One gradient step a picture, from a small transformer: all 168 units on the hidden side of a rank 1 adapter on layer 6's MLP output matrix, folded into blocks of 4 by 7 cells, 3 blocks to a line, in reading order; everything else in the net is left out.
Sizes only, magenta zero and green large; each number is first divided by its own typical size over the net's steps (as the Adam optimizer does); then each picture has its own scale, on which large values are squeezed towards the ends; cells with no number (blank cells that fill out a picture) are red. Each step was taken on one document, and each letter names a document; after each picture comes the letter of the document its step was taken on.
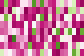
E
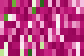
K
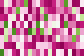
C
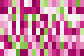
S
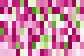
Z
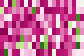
K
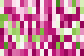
E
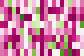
Z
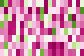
E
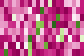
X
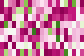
C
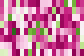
C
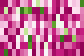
X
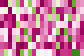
E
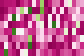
X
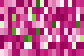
X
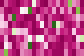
X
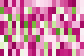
E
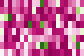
K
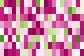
E
